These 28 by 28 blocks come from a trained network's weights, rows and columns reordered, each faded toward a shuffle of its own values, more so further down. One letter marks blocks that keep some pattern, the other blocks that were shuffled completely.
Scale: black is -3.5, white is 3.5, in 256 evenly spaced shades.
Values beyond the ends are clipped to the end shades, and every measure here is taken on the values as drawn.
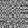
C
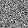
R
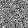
R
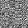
C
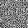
C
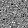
R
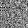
C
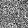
R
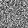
R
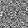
C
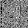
C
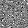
R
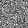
R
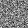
R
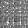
C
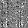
C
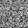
C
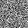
R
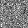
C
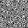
C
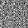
C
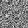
C
